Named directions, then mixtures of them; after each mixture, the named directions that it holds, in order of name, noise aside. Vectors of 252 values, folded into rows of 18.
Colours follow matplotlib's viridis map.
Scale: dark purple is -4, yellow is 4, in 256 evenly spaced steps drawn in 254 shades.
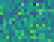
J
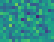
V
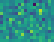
J, V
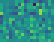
J, V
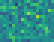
V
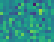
J, V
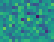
V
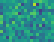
J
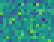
J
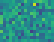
J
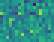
J, V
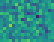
V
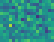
V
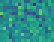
J, V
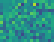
J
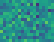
J, V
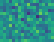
V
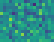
J, V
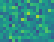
V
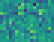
J, V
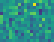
J, V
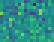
J, V
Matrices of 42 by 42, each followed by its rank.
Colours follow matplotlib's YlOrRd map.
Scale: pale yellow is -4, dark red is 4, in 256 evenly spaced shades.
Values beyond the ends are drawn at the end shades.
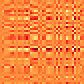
two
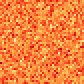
full rank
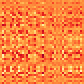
three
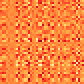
three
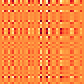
one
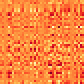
three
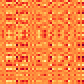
two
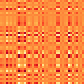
one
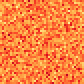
full rank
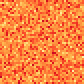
full rank
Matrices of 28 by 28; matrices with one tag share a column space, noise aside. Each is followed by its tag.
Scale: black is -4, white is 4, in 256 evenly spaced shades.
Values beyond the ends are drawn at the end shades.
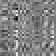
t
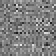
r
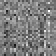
t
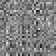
t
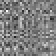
t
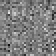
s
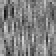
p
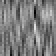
p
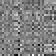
s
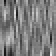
p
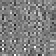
s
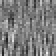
p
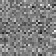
r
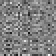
s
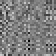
s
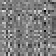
t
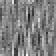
p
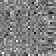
s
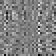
s
